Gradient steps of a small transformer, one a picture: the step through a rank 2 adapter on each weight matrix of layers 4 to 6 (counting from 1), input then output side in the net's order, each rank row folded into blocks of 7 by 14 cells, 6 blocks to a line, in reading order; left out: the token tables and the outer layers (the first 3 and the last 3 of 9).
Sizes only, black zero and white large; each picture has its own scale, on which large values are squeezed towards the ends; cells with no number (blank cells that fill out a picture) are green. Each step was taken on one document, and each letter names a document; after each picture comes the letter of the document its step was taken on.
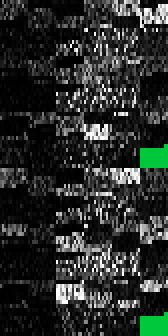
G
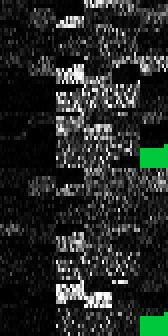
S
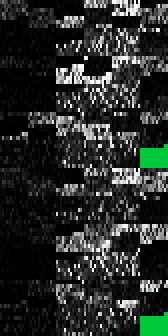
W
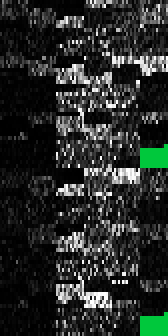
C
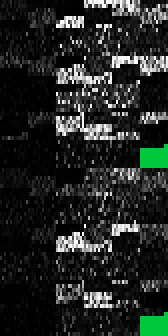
C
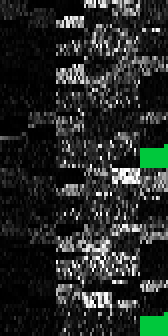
W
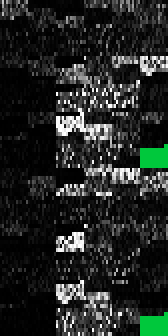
C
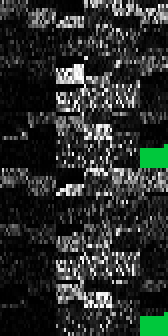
S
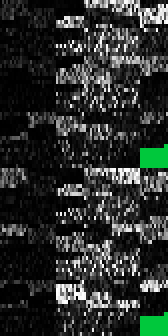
G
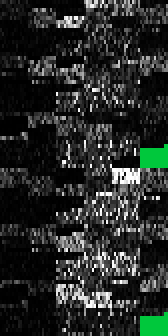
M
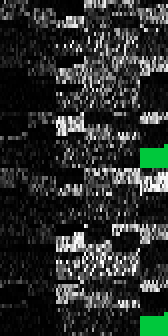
G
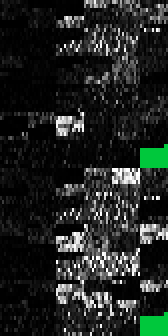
W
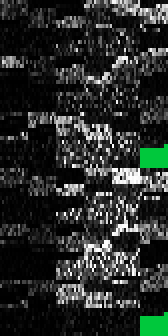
W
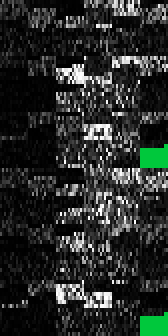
S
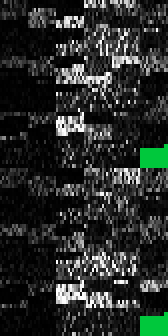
M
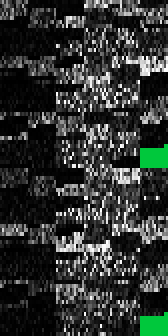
G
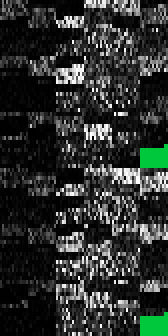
M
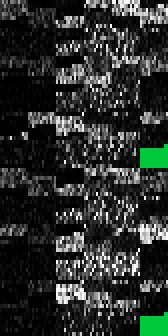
G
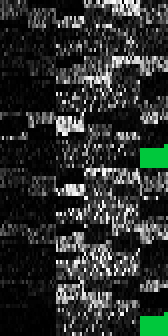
G
